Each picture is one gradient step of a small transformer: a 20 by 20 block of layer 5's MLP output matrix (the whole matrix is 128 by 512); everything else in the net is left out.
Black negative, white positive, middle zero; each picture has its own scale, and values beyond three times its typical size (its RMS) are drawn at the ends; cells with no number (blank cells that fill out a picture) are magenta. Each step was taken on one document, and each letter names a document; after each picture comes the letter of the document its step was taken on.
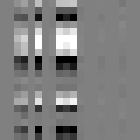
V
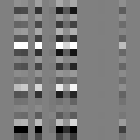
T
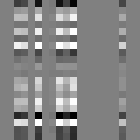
T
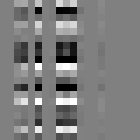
V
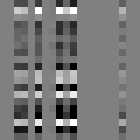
T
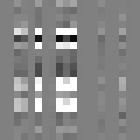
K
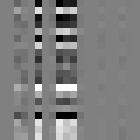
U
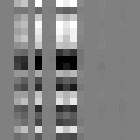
V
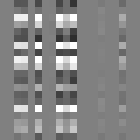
K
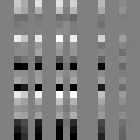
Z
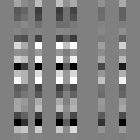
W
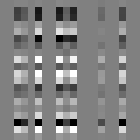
W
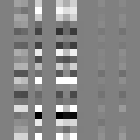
K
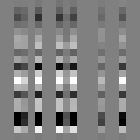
W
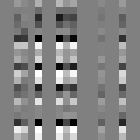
W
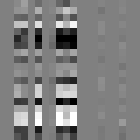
K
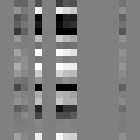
U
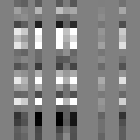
W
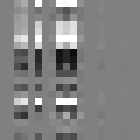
V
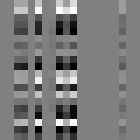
T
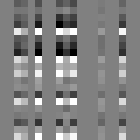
W
